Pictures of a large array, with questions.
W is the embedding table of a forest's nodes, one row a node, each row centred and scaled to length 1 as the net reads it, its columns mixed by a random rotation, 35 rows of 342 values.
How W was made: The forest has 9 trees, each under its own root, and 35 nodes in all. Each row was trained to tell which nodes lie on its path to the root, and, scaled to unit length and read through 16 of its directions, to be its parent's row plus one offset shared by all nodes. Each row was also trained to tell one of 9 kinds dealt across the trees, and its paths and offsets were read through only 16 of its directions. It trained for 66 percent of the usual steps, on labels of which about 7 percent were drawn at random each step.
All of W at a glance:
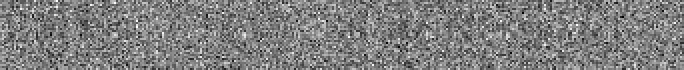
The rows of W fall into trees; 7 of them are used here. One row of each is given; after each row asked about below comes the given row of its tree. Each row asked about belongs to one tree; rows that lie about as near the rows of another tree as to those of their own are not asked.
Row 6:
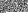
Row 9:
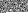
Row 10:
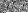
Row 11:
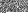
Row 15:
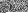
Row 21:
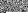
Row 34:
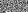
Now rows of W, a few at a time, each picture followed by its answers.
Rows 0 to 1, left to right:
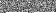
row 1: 6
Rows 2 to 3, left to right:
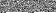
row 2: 21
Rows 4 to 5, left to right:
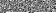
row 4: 21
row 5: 11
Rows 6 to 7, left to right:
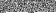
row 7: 34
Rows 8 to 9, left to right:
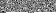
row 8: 34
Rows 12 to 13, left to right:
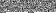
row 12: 10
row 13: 10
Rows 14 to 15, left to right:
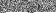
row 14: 6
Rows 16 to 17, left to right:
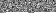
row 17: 11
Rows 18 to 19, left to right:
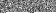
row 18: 9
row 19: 11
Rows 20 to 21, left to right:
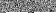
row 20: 34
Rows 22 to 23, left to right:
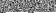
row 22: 15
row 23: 21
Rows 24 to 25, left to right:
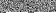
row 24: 10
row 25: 9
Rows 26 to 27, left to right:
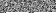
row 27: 11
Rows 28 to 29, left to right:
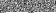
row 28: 6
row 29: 34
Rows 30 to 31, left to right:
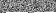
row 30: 21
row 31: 6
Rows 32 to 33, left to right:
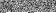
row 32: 10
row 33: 34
